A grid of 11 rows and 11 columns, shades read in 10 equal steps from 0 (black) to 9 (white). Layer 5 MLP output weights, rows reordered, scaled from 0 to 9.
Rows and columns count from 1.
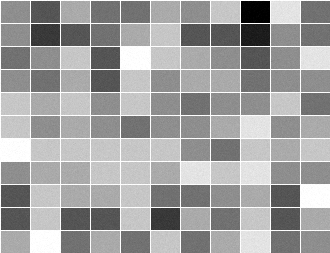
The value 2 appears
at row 2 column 2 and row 10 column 6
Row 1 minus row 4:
0 -1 0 1 -3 1 -1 1 -4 3 -1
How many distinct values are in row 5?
4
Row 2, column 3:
3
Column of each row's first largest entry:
10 6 5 5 1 9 1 7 11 2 2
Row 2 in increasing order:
1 2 3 3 3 4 4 5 5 6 7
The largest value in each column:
9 9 7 7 9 7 8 7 8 8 9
